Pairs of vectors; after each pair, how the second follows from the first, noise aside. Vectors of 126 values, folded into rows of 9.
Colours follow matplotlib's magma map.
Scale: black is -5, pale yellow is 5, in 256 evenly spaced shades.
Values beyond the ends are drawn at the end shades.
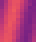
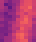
reversed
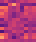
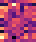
scaled up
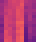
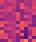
sign-scrambled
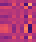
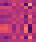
copied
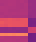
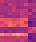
copied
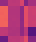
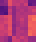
reversed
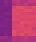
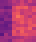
copied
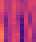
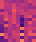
sign-scrambled
